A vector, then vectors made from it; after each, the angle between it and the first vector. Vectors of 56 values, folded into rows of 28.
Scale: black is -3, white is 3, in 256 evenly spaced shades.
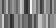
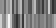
orthogonal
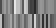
partly opposed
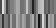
partly opposed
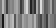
nearly opposite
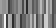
orthogonal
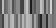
nearly opposite
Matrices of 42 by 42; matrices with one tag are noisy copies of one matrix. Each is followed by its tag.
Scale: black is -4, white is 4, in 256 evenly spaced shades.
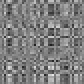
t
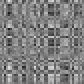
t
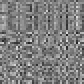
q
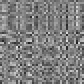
q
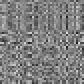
q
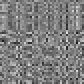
q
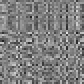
q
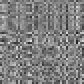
q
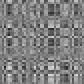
t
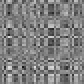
t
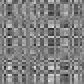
t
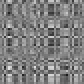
t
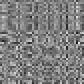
q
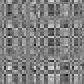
t
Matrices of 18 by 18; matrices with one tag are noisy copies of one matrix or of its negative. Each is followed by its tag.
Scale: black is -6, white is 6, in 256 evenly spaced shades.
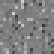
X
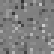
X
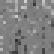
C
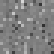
X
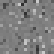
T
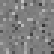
X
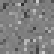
T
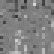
C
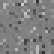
T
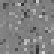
T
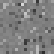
T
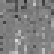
C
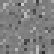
T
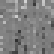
C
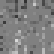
C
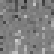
C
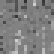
C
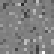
T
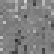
C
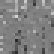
C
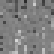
C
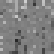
C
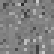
T
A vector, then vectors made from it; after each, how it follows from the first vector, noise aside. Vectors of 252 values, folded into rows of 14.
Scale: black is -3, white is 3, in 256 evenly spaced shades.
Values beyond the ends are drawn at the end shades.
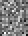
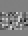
partly zeroed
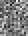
wrapped around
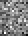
sign-scrambled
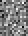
reversed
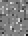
partly zeroed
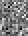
wrapped around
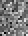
sign-scrambled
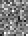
sign-scrambled
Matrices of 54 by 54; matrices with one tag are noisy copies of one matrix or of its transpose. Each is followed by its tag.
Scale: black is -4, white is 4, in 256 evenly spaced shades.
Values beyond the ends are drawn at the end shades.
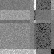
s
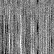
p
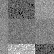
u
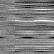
p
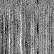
p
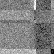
s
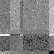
s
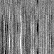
p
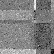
s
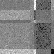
s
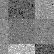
u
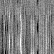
p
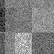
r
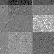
r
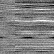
p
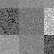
u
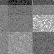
r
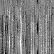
p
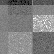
r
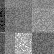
r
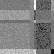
s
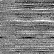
p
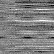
p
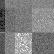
r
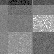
r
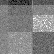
r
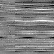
p
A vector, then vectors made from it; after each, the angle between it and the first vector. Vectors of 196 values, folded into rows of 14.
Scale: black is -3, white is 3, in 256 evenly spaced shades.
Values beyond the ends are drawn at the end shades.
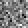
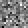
orthogonal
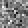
partly opposed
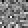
orthogonal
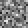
partly aligned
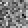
nearly parallel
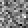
nearly opposite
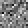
orthogonal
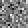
orthogonal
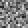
partly aligned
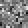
orthogonal
